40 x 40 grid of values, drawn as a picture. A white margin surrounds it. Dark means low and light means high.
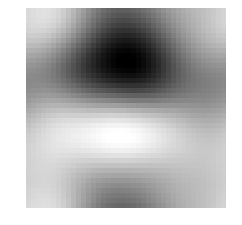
Lone odd cells: none. Calmest part: bottom right. Ninth with the lowest average: top middle.
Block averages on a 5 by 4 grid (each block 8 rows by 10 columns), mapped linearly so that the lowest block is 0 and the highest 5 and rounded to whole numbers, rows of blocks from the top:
4114 / 2002 / 4333 / 5554 / 4334
